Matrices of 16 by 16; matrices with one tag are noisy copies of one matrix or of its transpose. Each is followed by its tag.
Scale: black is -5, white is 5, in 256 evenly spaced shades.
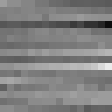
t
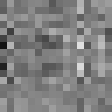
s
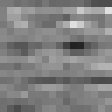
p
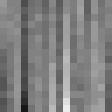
t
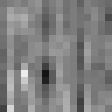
p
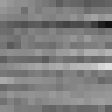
t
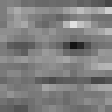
p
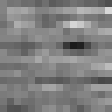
p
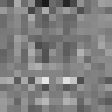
s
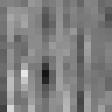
p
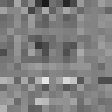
s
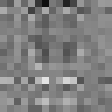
s
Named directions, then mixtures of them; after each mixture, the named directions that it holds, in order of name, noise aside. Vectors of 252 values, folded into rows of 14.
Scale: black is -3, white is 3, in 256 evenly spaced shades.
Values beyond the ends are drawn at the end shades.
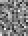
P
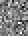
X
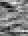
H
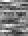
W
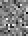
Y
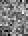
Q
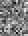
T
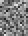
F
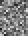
F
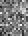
F, Q, T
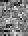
F, Q, W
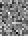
P, T, X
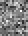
H, X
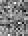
Q, T, X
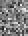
P, Q, T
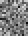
F, P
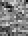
H, Q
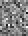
Y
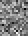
T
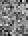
Q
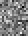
X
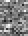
T, W, X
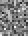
P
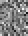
P, Y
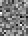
F, T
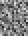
P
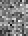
Q, Y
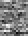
T, W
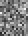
F, Q, T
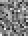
P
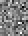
X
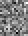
T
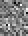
F, T, Y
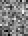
Q
